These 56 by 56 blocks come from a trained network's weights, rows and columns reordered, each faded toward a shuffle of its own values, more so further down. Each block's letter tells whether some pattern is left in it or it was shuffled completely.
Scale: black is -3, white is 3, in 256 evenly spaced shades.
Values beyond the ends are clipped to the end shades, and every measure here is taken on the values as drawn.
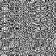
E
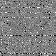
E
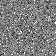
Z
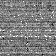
E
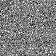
Z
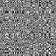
E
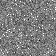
Z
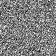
Z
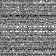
E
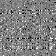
E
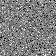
Z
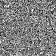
Z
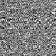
E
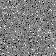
Z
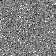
Z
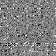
E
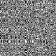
E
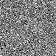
Z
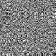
E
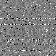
E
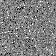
Z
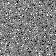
Z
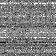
E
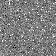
Z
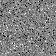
Z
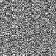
E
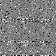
E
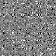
E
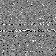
E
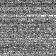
E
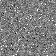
Z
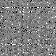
E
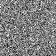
Z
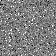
Z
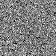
Z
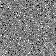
Z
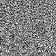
E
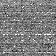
E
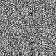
E
